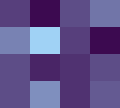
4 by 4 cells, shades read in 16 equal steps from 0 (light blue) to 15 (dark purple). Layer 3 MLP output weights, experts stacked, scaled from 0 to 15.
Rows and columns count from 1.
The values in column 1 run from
6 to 11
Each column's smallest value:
6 0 10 7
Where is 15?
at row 1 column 2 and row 2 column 4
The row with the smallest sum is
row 2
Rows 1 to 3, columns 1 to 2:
11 15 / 6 0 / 10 13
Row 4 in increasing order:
5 9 10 12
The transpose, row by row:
11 6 10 10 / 15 0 13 5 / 10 11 12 12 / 7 15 10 9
